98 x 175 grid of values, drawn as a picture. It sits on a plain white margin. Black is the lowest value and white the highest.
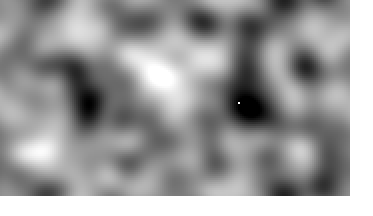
A single lone cell is far higher than the cells round it. The ninth with the lowest average is the middle right. The values follow a bell shape.
